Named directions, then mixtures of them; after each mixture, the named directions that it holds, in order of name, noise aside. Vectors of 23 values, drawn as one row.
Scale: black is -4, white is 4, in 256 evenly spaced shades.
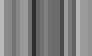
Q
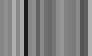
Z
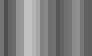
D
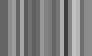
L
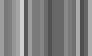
D, Q, Z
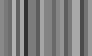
L, Z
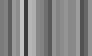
D, Z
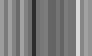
L, Q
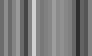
L, Q, Z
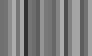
L, Z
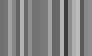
L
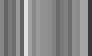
D, Z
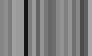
Z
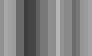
D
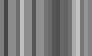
D, L, Q
